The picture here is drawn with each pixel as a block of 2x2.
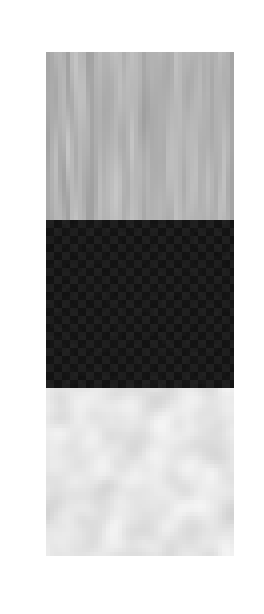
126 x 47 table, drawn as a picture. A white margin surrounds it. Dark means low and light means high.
The table splits into 3 rows of 1 panel. Panel 1,1: high, streaked downward, faint in contrast. Panel 2,1: very low, checkered, faint in contrast. Panel 3,1: very high, blotchy, faint in contrast.
